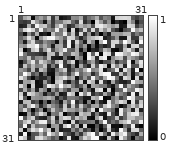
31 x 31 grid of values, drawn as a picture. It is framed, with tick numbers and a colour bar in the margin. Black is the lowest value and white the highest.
Grain: fine. Histogram: flat. Average level on the scale: 50%. Slope: none. Seam: none. Odd rows or columns: none.
